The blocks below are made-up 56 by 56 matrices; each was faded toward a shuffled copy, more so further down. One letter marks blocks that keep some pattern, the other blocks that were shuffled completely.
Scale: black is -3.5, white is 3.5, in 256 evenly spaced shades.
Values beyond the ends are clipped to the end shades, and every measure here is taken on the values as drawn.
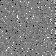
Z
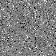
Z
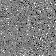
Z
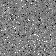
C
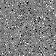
Z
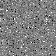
Z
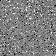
C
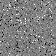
Z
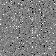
Z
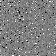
Z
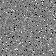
C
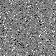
Z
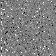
Z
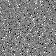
C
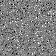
C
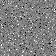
C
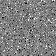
C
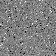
C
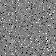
Z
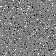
C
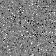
Z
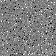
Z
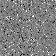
Z
